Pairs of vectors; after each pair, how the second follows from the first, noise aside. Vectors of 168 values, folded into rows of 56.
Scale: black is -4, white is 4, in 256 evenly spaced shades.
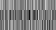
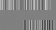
partly zeroed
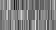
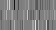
partly zeroed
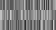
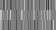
partly zeroed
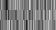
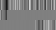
partly zeroed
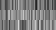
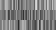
negated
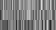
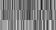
negated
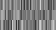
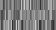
negated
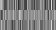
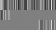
partly zeroed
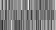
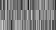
negated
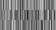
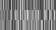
negated
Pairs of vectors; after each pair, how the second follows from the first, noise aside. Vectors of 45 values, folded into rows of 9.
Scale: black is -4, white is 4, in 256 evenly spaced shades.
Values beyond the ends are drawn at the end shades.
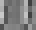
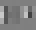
partly zeroed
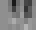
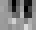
scaled up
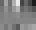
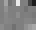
partly zeroed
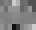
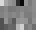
reversed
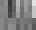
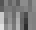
reversed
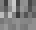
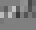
partly zeroed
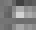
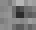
negated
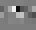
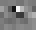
negated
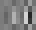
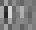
reversed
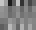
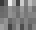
negated
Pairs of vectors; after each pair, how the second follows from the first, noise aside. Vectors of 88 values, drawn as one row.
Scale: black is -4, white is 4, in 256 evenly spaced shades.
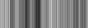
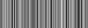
shuffled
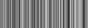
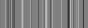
partly zeroed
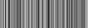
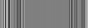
partly zeroed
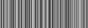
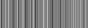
partly zeroed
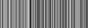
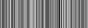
shuffled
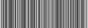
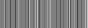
partly zeroed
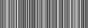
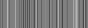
partly zeroed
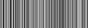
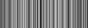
shuffled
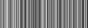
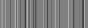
partly zeroed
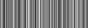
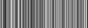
shuffled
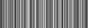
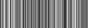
shuffled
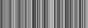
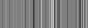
partly zeroed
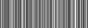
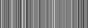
partly zeroed
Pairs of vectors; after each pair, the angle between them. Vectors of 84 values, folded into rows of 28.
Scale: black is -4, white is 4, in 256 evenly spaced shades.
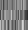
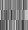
nearly opposite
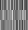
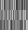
partly aligned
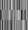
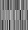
orthogonal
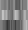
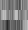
nearly parallel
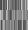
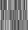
partly aligned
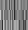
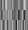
orthogonal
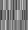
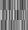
nearly opposite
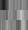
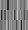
orthogonal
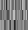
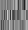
partly opposed
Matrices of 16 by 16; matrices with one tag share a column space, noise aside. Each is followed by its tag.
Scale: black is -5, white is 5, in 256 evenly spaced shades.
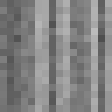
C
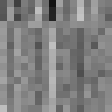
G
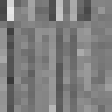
G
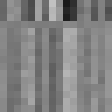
G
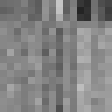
G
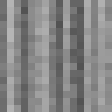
C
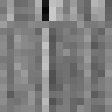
G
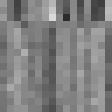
G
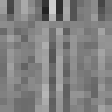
G
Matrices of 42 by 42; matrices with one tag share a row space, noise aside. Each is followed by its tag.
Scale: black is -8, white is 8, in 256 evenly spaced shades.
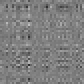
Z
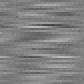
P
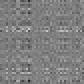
Z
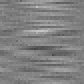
P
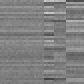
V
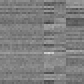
V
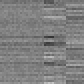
V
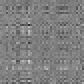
Z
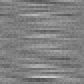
P
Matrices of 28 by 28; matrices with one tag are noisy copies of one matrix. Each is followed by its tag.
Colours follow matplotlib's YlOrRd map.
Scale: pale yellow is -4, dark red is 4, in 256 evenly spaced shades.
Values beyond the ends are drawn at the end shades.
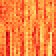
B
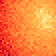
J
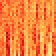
B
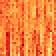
B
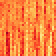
B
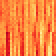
B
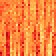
B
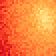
J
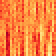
B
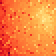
J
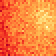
J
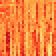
B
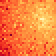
J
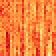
B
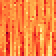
B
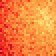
J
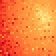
J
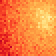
J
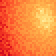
J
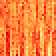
B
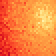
J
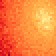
J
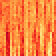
B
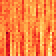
B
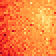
J
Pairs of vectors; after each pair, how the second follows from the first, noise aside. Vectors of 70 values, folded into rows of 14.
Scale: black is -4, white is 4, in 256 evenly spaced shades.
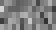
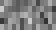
copied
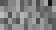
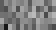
reversed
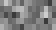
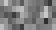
copied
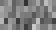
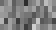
copied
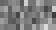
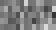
copied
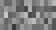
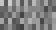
shuffled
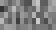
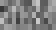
copied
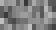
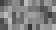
reversed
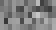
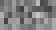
copied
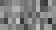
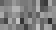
copied
